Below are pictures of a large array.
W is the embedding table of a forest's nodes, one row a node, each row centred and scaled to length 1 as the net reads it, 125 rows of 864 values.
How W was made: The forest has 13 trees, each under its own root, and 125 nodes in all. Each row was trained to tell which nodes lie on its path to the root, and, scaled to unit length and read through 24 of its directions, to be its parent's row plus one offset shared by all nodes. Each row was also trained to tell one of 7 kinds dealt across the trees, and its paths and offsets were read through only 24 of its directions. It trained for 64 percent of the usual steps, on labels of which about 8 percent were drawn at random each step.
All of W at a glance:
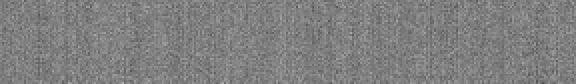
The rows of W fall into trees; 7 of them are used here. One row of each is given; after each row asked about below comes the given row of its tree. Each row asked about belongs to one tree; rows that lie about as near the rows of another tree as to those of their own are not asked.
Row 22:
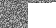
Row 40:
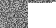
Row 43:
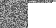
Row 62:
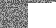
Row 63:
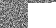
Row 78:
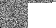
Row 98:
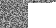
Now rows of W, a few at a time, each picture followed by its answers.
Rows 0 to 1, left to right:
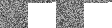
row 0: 40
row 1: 98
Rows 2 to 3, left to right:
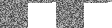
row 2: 98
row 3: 43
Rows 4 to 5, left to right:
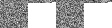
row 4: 22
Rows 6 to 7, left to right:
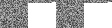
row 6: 40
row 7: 62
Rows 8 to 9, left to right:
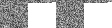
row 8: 78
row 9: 78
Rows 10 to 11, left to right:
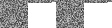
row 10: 40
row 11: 40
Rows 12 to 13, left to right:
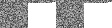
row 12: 78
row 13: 98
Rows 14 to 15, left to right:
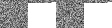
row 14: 63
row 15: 62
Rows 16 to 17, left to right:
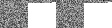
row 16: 22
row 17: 62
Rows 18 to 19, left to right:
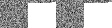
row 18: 98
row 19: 63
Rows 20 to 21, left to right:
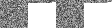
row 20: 62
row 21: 98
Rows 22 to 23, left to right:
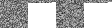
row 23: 43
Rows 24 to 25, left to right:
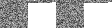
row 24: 63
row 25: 78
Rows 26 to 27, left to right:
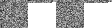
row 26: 43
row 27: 78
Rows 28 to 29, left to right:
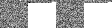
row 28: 63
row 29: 22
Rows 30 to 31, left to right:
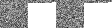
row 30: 40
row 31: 22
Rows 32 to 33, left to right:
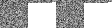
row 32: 43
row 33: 78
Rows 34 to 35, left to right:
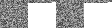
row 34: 40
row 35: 98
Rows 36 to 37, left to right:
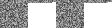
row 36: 98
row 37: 62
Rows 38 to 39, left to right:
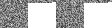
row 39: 40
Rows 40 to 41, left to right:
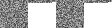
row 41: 22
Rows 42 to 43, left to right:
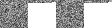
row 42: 40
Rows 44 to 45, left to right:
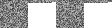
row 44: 43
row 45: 62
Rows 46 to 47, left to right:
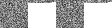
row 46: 40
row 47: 22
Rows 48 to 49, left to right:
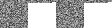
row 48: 22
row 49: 43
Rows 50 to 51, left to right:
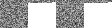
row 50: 22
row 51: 62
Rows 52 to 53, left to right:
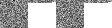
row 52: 40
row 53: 78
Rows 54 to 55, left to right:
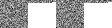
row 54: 22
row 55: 62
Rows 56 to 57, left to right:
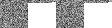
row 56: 78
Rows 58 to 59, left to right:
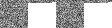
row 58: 62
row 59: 22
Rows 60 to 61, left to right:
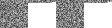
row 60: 98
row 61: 62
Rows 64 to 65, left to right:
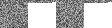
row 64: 78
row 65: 63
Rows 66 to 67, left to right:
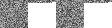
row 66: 40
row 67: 62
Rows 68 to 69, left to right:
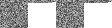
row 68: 78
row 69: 78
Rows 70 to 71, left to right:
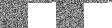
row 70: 40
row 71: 43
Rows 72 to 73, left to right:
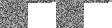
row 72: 63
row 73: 63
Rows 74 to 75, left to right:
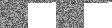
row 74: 98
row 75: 62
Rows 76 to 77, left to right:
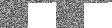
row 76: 22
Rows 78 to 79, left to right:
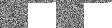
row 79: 78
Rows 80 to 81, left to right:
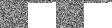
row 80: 22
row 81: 43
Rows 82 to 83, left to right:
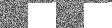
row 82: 40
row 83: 98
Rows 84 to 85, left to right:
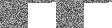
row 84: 40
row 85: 63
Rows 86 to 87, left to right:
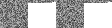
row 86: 40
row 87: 62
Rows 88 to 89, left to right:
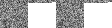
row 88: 40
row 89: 98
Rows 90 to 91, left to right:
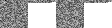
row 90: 63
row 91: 43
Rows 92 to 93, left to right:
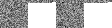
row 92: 22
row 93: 98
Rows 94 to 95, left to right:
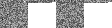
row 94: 63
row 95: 78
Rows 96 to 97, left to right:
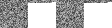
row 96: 43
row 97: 63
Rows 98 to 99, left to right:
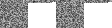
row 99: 40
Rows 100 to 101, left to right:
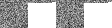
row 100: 78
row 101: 78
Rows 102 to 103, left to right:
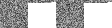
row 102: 40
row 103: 43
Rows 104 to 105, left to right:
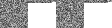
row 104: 63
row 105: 63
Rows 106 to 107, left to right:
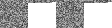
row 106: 98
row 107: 63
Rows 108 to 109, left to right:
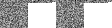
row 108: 78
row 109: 78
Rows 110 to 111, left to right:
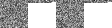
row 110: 63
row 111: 63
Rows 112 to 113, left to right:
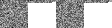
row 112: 43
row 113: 43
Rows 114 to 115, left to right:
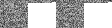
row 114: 22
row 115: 62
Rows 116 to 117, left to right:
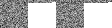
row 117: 78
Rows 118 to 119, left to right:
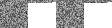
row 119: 62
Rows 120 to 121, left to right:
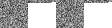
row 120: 63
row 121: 63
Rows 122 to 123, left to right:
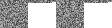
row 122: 62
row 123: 40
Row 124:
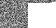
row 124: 63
